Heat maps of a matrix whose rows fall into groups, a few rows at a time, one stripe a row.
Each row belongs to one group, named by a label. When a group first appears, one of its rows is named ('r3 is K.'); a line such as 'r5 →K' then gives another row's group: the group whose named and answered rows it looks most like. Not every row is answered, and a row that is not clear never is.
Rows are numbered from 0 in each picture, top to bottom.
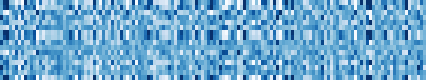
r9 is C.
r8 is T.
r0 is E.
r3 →T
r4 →E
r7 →E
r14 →T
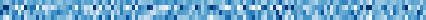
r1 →E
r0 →C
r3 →C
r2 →T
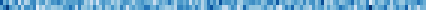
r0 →T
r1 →E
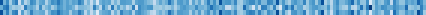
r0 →T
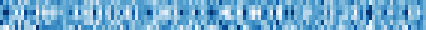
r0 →T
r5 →C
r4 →T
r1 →E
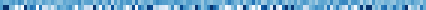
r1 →E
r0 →C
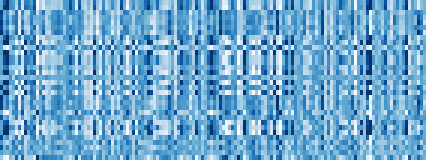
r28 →C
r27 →T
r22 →C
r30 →C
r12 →E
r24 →E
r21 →T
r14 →E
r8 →E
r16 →E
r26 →E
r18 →E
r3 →T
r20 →T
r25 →E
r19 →T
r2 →T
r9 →C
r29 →T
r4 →T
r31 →C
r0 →E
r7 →E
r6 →T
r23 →T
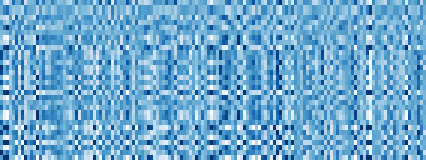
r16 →T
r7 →C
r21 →T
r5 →E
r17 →C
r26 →T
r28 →E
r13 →T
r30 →T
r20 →C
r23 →C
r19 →C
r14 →T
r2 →E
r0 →C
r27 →C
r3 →C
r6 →C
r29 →C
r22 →C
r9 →E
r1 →E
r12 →C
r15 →C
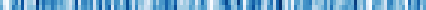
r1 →C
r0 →C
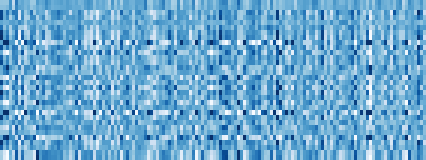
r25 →C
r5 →T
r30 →C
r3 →T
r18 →T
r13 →E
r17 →C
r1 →C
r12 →T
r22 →E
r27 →E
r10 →C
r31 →C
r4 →C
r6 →T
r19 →T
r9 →T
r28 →T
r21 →C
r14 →E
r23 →T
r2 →T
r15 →C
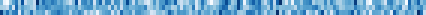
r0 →C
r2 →T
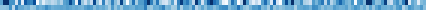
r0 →E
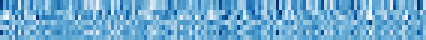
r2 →C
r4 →E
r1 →T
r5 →C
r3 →C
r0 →T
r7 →C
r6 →T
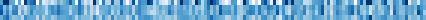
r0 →E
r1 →T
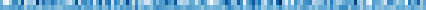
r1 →C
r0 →C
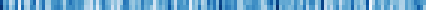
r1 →T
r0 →T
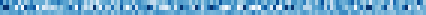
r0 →T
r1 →E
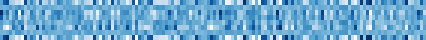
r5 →C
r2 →T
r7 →E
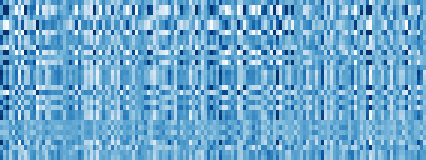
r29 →E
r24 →C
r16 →T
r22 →T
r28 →T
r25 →C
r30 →T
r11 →C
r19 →E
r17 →E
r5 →C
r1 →E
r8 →T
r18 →C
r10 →E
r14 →T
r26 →C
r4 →C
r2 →E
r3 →T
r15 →T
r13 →T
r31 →T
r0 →T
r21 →E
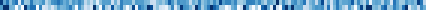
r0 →T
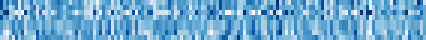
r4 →C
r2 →E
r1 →T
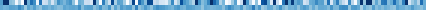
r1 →C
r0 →E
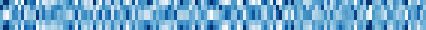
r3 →C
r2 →C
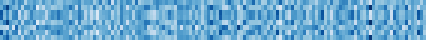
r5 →C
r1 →E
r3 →T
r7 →E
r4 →E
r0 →C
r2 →T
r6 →T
